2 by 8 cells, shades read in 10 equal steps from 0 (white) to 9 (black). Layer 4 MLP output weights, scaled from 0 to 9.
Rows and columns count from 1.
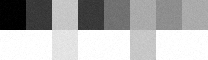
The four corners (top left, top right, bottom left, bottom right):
9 3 0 0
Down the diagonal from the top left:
9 0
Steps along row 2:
same up down same up down same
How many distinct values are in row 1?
6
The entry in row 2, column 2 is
0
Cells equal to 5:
1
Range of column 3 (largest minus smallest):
1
